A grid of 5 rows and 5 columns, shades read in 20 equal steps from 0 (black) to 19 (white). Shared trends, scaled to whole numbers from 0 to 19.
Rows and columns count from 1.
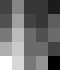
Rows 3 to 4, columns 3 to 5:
8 6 8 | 8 8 5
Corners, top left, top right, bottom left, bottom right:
5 2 19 0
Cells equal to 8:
4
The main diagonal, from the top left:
5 12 8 8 0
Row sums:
25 34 45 49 55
